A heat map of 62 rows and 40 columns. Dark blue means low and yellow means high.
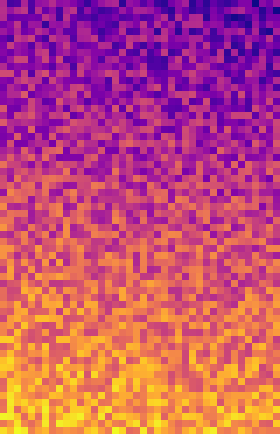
Slope: up to the bottom. Stripes: none. Ninth with the highest average: bottom left. Grain: fine.
